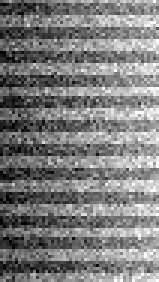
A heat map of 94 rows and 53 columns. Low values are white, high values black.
Average level on the scale: 50%. Stripes: horizontal, repeating 12 times. Slope: up to the left.
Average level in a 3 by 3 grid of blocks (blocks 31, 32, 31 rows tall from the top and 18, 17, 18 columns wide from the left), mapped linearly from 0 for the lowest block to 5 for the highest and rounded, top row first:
5 2 0 / 5 2 0 / 5 3 0
